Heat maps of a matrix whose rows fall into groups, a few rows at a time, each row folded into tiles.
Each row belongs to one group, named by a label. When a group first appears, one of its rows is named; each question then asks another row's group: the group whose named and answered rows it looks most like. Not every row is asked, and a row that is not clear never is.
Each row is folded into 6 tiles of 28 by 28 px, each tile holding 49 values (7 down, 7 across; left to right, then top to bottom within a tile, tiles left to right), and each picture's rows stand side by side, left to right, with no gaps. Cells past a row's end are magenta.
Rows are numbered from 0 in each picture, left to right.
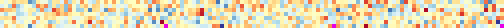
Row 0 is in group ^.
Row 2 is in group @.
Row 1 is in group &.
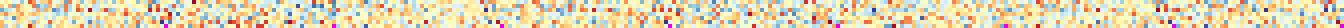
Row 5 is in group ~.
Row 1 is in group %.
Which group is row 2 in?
^
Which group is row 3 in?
@
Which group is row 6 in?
@
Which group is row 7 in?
^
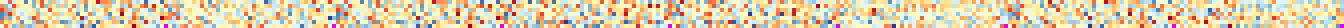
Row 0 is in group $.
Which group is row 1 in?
%
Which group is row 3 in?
$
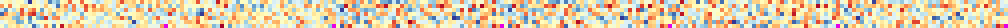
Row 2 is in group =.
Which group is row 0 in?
&
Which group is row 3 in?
=
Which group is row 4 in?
$
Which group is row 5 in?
=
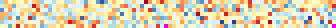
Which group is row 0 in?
%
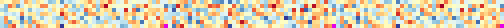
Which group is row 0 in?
=
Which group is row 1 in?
=
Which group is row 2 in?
=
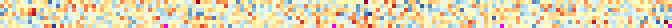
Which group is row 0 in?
&
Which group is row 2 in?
~
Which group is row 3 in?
^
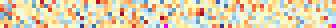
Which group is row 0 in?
$
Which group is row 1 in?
&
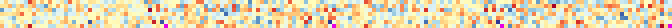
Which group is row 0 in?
@
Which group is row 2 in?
@
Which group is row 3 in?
=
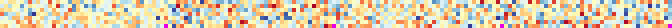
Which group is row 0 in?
~
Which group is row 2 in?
%
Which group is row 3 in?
%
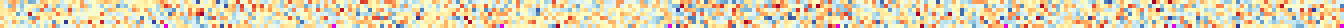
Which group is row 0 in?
^
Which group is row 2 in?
~
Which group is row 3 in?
~
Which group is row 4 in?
=
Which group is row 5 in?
%
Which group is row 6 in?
%
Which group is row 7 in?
=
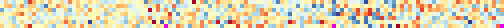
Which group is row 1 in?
%
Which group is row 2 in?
&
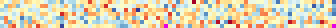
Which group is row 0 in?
=
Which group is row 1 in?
%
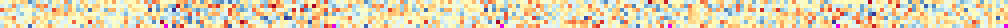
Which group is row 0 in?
^
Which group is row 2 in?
^
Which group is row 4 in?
@
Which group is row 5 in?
~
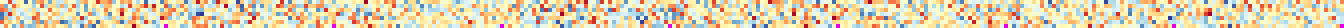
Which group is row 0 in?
$
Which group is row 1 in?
~
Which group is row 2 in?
~
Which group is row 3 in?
^
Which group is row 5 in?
~
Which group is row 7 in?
&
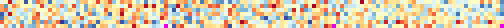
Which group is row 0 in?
$
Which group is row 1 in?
=
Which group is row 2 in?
%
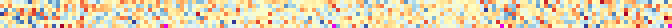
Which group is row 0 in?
&
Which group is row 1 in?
^
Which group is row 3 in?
$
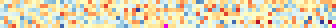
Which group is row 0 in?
=
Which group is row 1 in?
^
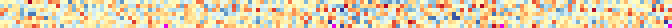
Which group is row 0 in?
~
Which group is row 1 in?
@
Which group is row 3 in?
@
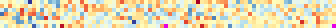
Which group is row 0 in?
&
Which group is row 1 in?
~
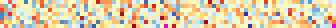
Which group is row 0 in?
$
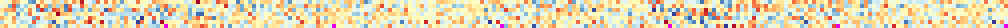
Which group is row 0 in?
^
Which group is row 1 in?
~
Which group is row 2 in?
^
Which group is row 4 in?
&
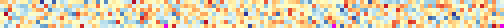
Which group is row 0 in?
%
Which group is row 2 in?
=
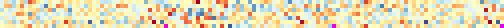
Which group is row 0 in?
@
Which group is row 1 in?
~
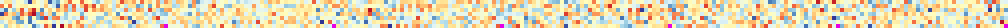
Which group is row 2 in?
&
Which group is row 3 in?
=
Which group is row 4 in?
%
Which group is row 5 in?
^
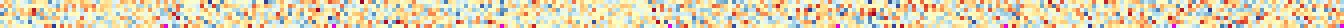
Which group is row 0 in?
&
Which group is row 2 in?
%
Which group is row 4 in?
=
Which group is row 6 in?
$
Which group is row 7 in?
~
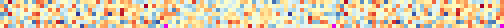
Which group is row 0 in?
$
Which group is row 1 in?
%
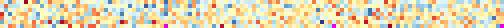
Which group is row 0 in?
%
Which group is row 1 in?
^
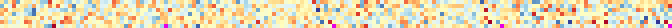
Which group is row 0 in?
~
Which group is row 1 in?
^
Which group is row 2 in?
@
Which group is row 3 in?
^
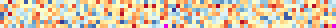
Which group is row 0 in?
$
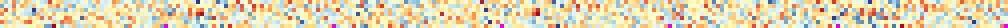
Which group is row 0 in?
~
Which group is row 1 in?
&
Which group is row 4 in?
%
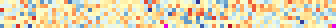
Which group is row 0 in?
^
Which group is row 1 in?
&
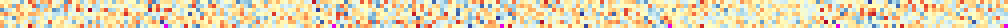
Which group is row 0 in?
@
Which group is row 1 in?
^
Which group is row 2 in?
%
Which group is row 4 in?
@
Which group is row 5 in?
&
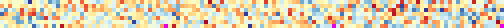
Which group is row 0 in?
&
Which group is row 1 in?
$
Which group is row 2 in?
^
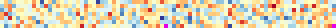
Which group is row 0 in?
%
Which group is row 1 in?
=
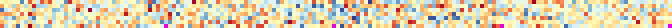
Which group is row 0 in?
@
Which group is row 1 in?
%
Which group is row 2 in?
=
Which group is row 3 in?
~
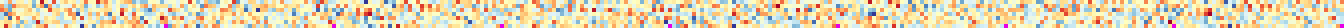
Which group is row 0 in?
$
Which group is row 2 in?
&
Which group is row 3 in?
@
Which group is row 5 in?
~
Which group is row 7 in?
&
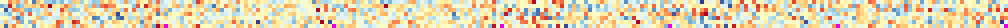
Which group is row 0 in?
=
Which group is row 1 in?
@
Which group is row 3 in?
~
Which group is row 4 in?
&
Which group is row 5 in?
@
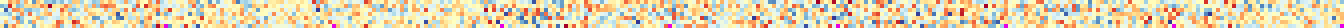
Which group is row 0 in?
=
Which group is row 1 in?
^
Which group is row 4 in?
%
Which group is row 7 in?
~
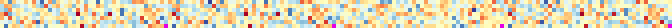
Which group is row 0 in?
%
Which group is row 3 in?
%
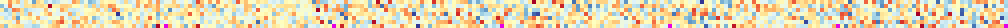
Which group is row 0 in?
=
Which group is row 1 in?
@
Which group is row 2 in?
$
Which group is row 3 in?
~
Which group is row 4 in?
&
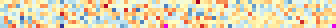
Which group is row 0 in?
=
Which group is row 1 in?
~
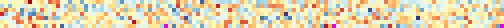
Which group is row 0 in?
~
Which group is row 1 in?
=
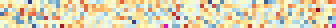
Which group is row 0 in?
&
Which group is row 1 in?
%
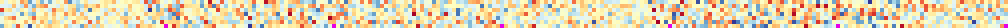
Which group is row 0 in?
^
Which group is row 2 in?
%
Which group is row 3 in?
@
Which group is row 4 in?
$
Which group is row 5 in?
&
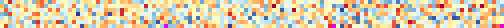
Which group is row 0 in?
$
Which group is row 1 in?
=
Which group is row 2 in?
=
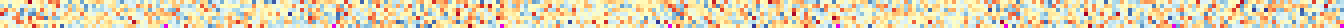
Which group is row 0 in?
~
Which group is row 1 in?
%
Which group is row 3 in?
^
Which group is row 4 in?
$
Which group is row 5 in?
^
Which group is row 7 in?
^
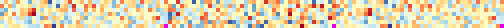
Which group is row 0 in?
&
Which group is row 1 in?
$
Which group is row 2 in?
&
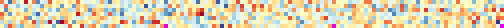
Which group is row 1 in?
&
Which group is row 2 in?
@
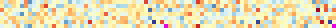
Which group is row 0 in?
^
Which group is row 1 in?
@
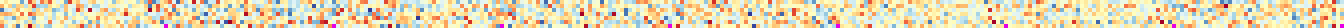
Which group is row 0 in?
@
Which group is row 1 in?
%
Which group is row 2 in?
~
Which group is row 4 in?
$
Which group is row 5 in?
@
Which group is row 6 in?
@
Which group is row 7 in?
=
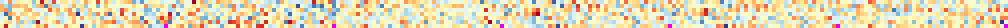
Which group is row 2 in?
@
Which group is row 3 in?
&
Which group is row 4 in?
&
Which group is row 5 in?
@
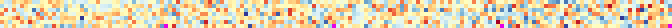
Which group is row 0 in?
~
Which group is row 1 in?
$
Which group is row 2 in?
^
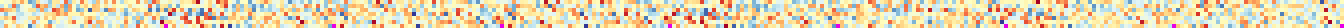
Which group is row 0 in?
^
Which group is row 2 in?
$
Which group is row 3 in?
$
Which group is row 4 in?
~
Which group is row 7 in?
@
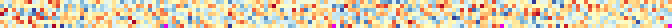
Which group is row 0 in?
~
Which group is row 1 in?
=
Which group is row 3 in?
&
